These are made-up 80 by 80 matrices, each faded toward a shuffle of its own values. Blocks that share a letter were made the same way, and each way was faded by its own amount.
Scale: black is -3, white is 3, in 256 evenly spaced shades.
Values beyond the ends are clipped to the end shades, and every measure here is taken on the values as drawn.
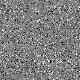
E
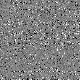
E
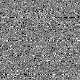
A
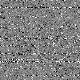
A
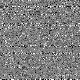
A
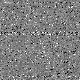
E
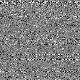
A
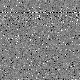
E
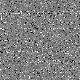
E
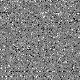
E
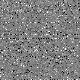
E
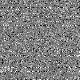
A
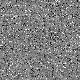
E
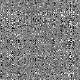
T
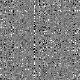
T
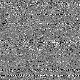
A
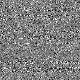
A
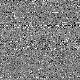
A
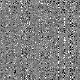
T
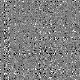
T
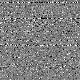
A
